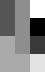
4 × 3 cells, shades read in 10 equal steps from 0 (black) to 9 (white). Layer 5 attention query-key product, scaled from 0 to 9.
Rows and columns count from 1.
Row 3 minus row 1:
3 0 -7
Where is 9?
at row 1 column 3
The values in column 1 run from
3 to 6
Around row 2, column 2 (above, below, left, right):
5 5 3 0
